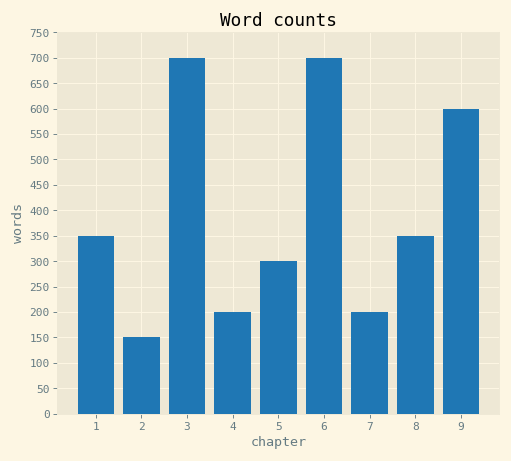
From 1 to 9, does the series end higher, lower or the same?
higher
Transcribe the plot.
Title: Word counts
x-axis: chapter, ticks 1 2 3 4 5 6 7 8 9
y-axis: words, ticks 0 50 100 150 200 250 300 350 400 450 500 550 600 650 700 750
Values:
350 150 700 200 300 700 200 350 600
